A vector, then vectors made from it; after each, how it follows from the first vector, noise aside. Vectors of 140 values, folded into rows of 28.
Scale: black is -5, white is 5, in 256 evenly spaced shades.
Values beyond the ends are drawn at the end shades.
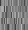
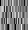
scaled up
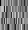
scaled up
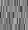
wrapped around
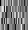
scaled up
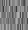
wrapped around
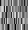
scaled up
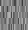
wrapped around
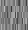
wrapped around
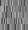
copied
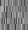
copied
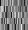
scaled up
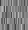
copied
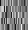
scaled up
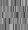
wrapped around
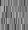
copied
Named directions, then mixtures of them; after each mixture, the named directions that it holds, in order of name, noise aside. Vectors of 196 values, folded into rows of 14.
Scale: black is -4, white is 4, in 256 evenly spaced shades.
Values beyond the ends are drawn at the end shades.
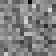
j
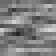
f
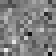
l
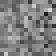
j, l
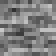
f, j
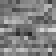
f, l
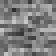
f, j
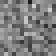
j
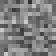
f, j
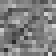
f, l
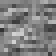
f, l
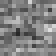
f, j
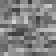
f, j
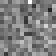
j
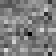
f, l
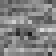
f, l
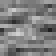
f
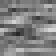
f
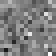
l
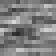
f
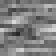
f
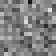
j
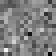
l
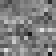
f, l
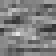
f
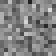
j
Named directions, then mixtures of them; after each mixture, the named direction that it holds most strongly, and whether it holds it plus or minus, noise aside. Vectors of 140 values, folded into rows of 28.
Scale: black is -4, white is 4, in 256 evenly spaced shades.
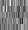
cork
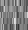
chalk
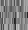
chalk, minus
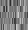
chalk, minus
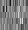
cork, minus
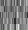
chalk, minus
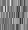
cork, plus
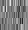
cork, plus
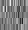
cork, plus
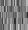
chalk, minus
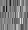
cork, minus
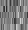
chalk, minus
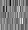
cork, minus
